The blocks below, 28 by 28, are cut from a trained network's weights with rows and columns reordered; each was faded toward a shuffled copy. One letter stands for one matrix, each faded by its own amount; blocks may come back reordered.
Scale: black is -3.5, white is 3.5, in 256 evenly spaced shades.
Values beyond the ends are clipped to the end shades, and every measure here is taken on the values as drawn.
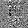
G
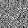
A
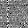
G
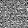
G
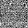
G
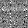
G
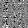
G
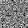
A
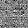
G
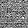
G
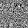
A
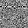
A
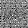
G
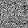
A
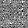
G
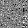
G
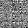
G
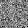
A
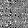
G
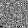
A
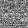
G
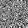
A
